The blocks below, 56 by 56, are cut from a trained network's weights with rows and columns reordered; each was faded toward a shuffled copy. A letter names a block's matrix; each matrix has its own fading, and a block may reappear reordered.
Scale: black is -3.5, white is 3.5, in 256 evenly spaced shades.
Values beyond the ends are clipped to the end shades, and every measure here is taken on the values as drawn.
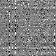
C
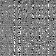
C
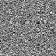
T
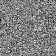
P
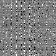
C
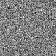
T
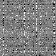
C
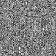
T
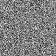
P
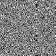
T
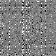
C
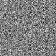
T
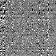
C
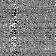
C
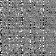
C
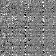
C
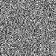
T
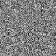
T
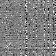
C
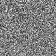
P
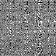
C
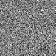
T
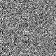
T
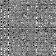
C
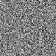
T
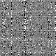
C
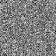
T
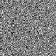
T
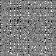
C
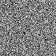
P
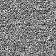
T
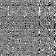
C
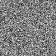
P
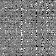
C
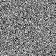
P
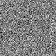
T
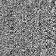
T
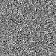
T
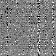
C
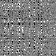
C
